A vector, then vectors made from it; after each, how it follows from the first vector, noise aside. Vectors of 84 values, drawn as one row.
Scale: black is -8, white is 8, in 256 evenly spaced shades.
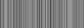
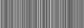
negated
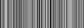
scaled up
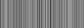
copied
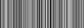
scaled up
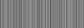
shrunk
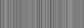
shrunk
